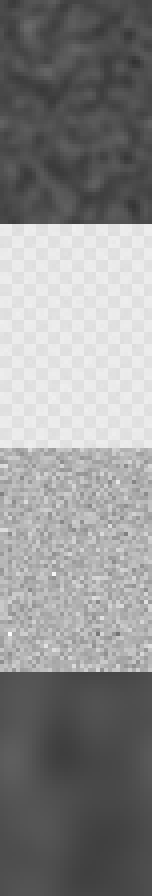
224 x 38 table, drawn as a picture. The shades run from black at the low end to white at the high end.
It is made of 4 by 1 panels. Panel 1,1: low, blotchy, faint in contrast. Panel 2,1: very high, checkered, faint in contrast. Panel 3,1: high, fine-grained. Panel 4,1: low, smooth, faint in contrast.
